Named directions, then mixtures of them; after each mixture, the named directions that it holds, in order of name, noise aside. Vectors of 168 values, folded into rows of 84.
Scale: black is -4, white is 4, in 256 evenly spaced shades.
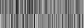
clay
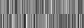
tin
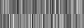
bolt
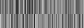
clay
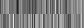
bolt, clay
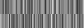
bolt, clay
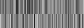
clay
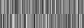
bolt, tin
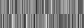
tin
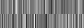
clay, tin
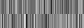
tin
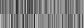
clay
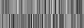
bolt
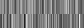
clay, tin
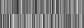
bolt, tin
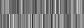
bolt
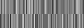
bolt, clay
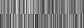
clay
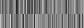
clay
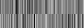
clay, tin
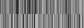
bolt, clay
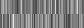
bolt, tin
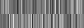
bolt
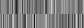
clay, tin
